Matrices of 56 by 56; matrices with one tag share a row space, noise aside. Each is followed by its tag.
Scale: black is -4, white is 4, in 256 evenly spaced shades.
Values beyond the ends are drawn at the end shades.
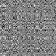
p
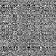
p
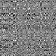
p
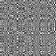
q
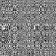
p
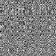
q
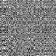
p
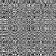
p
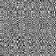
q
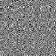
q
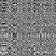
p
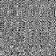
q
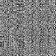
q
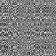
p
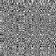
q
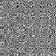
q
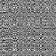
p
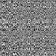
p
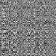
p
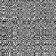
p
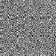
q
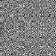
q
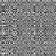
p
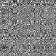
p
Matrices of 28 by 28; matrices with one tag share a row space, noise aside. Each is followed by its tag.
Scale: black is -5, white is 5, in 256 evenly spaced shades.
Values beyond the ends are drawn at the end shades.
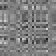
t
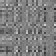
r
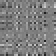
r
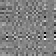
r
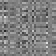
t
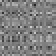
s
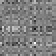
s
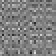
s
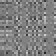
r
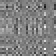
r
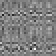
s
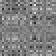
s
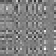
r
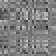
t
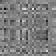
t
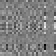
r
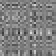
s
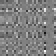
r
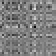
s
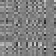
r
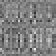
s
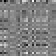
t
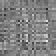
t
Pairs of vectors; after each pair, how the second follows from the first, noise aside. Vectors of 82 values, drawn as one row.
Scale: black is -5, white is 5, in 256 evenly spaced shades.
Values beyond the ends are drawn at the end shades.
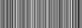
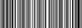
scaled up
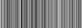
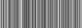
sign-scrambled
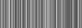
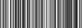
scaled up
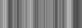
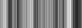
scaled up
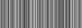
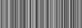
sign-scrambled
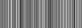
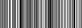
scaled up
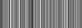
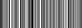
scaled up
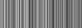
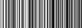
scaled up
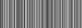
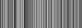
sign-scrambled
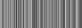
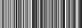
scaled up
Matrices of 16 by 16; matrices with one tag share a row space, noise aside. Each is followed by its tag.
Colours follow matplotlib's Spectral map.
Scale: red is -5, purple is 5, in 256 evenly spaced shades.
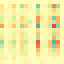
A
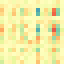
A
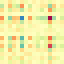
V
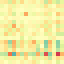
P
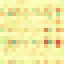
P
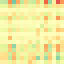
P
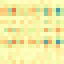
P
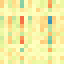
V
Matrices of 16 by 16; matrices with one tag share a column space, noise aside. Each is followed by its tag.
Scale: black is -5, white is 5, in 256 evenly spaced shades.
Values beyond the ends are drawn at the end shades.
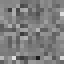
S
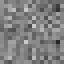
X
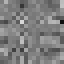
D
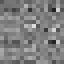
X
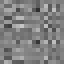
X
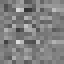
X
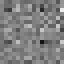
X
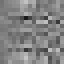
D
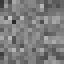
D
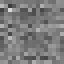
S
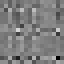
S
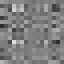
X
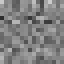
D
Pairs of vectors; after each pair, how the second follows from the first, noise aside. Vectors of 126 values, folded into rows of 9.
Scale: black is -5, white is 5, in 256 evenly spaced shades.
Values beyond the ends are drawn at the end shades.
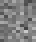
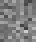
copied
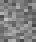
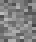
copied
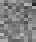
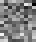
scaled up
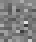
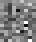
scaled up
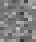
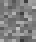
copied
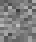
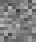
copied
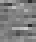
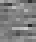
copied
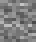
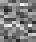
scaled up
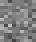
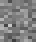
copied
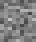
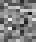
scaled up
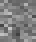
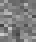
copied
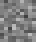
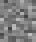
copied
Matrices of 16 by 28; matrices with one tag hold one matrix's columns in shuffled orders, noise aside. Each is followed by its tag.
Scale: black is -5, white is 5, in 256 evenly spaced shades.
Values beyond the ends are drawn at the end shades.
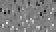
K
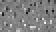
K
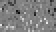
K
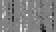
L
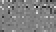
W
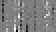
L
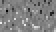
K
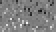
K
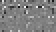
W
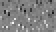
K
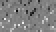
K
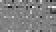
W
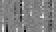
L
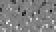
K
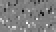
K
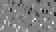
K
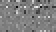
W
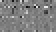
W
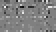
W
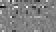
W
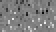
K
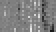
L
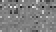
W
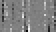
L
